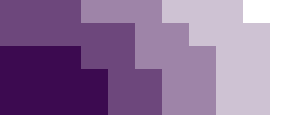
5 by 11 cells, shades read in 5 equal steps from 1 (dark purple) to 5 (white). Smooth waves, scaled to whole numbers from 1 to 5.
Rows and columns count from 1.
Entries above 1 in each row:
11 11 8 7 7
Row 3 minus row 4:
0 0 0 1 0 1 0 0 0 0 0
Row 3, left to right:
1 1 1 2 2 3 3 3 4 4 5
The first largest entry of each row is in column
10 11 11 11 11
